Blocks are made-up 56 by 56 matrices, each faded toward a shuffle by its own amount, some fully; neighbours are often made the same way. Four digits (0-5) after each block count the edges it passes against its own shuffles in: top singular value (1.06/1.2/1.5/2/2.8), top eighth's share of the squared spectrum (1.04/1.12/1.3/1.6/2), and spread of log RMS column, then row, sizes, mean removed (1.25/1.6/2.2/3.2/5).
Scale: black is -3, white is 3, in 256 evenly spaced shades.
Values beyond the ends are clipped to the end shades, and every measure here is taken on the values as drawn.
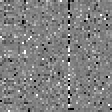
4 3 2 0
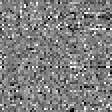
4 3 1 3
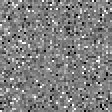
1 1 0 0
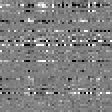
4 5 1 4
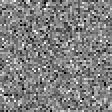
0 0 0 0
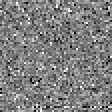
2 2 0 1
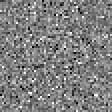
1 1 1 0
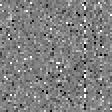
2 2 1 0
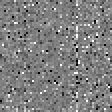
2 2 1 0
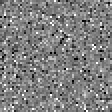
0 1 1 0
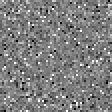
0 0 0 0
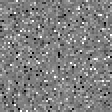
0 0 0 0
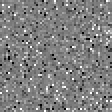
0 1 0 0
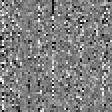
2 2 3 0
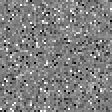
0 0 1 0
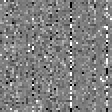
3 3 3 0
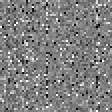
1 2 2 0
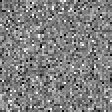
0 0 0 0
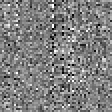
3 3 3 1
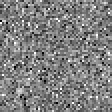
0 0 0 0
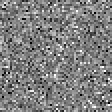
0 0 0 0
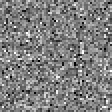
2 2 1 0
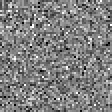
1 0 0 0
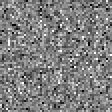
1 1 1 0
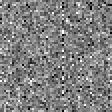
2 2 2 0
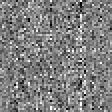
3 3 3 0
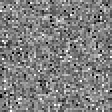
0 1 0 0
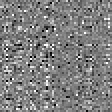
4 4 2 2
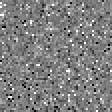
2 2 0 0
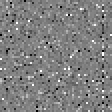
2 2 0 0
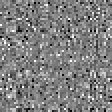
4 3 1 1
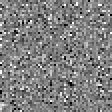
1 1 2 1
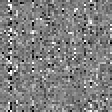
2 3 3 2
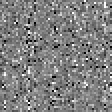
1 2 2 1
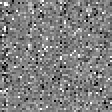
1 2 2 1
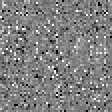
2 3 1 1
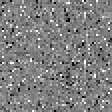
2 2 1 1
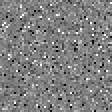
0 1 0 0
